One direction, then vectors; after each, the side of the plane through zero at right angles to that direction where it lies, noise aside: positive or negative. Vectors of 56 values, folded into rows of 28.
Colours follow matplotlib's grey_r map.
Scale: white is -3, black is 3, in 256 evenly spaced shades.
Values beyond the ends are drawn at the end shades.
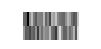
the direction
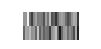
negative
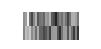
negative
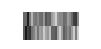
positive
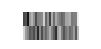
positive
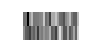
positive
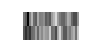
positive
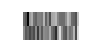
positive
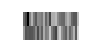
positive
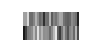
negative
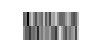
positive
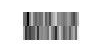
positive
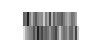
positive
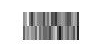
negative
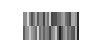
negative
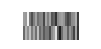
negative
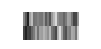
positive
